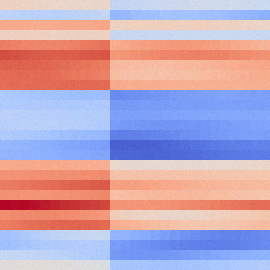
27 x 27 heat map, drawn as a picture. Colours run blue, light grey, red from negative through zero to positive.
Stripes: horizontal, repeating 2 times. Grain: streaks across. Seam: vertical, 40% of the way across, the left part higher.
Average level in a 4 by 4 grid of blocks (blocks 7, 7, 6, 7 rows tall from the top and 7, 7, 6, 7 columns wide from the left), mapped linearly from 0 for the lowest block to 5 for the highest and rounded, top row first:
5 4 3 3 / 2 1 0 0 / 4 3 2 2 / 4 3 1 1
